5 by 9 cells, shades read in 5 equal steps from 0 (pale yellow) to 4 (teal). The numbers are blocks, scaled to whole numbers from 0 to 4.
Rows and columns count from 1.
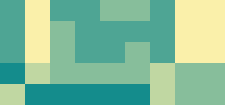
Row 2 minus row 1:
0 0 -1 0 1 1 0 0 0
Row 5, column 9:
2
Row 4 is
4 1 2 2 2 2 1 2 2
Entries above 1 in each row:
6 6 6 7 7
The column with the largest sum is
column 4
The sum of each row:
16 17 16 18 26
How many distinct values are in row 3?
3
